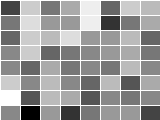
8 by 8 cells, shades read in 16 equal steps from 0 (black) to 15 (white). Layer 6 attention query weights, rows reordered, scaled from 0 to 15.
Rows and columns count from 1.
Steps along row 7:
down up down down up down up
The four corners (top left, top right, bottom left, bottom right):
4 11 8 4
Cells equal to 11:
7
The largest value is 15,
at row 7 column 1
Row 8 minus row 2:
1 -13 0 -6 -7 6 2 -6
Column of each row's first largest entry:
5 5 4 2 7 1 1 3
